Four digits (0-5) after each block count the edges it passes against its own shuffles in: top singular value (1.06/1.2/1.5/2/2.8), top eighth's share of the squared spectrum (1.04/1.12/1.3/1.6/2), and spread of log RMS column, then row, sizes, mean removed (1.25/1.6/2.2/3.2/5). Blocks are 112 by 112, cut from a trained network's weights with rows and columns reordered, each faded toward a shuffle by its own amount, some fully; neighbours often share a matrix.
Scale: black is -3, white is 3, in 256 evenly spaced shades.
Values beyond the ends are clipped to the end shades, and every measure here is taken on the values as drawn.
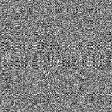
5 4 2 3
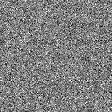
3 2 0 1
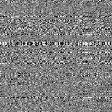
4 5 1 4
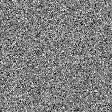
2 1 1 0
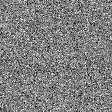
0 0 0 0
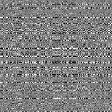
5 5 1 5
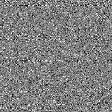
4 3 0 3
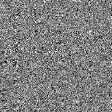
3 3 3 2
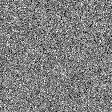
0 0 0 0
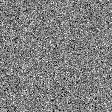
0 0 0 0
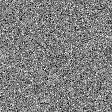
0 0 0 0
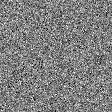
0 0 0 0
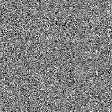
3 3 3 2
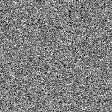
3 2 1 0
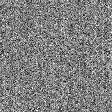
2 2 0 1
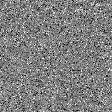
3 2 0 1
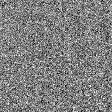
2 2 0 1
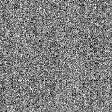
3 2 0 1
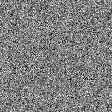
2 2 0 1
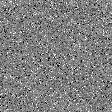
1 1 0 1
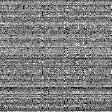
5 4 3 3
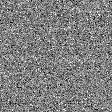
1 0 0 0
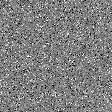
1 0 0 0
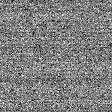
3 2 1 0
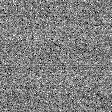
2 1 0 0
